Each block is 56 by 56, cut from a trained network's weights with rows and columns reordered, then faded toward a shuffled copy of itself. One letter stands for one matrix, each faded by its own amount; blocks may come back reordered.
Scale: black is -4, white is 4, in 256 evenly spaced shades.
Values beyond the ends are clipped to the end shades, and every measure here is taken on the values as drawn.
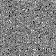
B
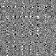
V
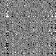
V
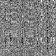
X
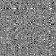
V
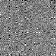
V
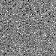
B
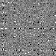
V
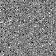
B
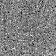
B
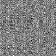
X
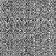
X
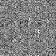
X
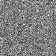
B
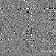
V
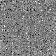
B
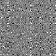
V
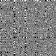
V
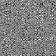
V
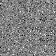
B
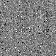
B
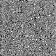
B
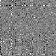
V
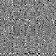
V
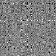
V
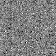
B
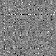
V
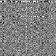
X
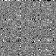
V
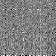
X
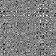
V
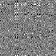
V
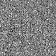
B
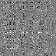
V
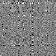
V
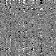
V
